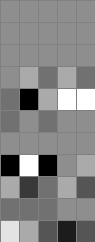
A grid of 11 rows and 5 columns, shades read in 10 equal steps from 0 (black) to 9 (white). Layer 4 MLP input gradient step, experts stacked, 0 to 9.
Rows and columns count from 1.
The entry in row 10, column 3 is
4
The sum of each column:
51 52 45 57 55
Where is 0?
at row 5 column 2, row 8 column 1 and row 8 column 3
